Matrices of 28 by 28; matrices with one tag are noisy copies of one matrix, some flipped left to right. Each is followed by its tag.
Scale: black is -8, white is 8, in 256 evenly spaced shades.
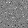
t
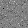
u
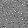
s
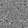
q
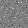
t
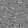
t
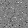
t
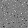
s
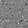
q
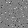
t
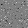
q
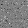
q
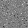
s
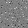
t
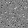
t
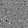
q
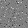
t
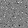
t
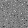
s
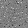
t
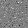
t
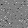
q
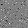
q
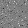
u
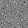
u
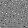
s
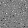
s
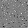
s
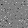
q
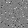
t
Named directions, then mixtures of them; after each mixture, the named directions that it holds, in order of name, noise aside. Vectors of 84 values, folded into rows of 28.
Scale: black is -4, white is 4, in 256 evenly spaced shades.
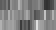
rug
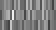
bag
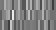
bag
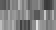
rug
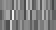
bag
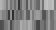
bag, rug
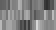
rug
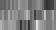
rug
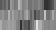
rug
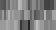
rug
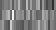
bag, rug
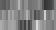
rug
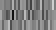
bag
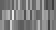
bag, rug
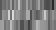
bag, rug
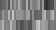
bag, rug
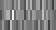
bag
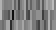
bag, rug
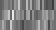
bag, rug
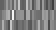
bag, rug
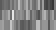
bag, rug
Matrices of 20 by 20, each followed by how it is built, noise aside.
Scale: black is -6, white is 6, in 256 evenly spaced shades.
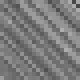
Toeplitz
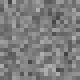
noise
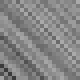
Toeplitz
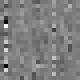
uneven columns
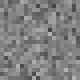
noise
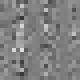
uneven columns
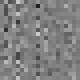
uneven columns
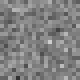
noise
